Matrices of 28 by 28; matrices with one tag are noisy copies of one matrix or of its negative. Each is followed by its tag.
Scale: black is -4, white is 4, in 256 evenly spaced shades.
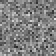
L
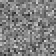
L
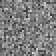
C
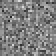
C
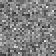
L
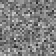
L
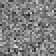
L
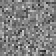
C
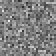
C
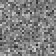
L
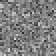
L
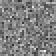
C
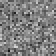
L
